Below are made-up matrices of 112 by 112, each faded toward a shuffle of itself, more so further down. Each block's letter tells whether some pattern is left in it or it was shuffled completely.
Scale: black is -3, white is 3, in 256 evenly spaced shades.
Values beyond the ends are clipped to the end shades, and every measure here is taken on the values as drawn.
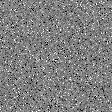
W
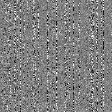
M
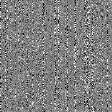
M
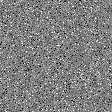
W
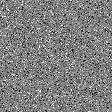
W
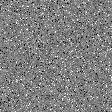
W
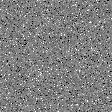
W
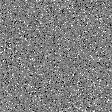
W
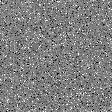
W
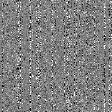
M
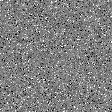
W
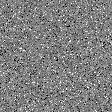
W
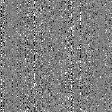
M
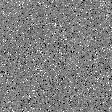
W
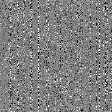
M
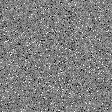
W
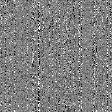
M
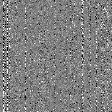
M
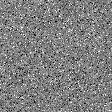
W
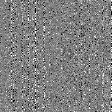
M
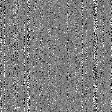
M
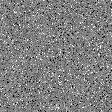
W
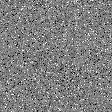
W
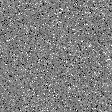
W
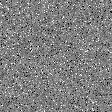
W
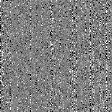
M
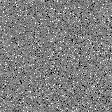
W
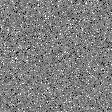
W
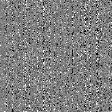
M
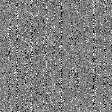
M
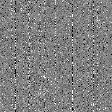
M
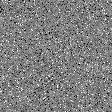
W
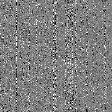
M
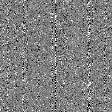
M
